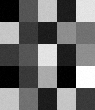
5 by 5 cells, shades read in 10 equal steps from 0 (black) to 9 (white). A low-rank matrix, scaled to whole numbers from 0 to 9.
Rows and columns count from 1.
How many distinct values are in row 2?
5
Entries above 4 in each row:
2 2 2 2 2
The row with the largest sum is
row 5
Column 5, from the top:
8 4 5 9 2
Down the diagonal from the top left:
0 2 8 0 2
